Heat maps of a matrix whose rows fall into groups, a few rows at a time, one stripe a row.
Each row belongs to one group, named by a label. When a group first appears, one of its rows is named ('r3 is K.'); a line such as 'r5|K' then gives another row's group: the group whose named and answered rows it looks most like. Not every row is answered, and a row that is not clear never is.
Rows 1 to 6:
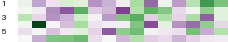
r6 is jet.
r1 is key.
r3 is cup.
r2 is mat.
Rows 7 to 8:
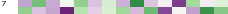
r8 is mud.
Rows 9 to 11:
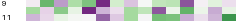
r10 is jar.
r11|cup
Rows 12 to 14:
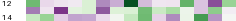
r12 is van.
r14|jar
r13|mat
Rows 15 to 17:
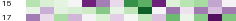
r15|jar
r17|cup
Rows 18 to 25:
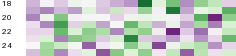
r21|cup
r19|mat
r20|cup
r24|jar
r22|jet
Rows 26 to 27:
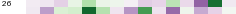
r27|jet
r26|mat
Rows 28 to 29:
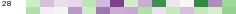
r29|key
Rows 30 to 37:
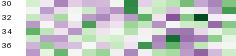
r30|van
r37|jet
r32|jar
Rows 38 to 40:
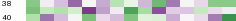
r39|jar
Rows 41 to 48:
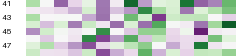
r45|jet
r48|key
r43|jar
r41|van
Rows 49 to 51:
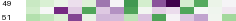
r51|mud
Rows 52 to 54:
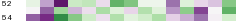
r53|jet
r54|jet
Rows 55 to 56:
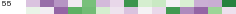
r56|mat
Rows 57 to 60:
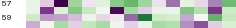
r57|van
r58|cup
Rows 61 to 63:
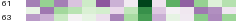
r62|jet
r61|key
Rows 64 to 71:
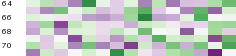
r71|van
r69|cup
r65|cup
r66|jar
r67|mat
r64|mud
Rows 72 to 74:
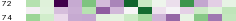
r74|jar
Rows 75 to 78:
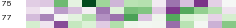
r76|jar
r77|cup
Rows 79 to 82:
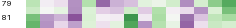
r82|mud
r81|mud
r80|mud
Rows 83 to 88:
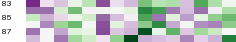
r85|key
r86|jet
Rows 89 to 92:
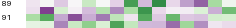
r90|cup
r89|mud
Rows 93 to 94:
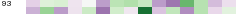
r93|jar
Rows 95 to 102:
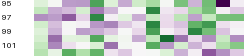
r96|jar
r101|key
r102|jet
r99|jar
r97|mat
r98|jar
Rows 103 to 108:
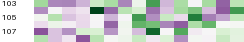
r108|mud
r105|van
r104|van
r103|cup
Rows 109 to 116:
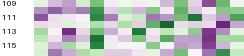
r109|mat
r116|mat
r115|jet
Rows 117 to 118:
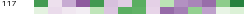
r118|van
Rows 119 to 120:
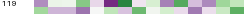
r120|mud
